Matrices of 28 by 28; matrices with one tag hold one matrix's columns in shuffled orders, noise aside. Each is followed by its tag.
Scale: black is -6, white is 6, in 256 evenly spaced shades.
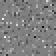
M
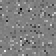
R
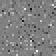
R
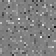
M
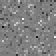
M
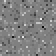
M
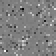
R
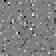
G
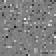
M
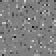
M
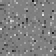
G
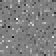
M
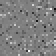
R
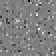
G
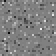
G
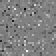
R
